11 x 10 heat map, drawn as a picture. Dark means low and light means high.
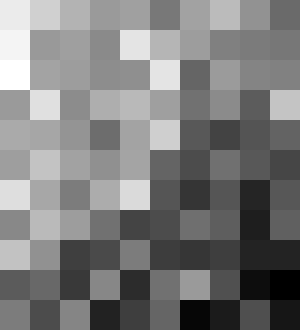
The top left is the ninth with the highest average. The ninth with the lowest average is the bottom right. The field climbs toward the top left.
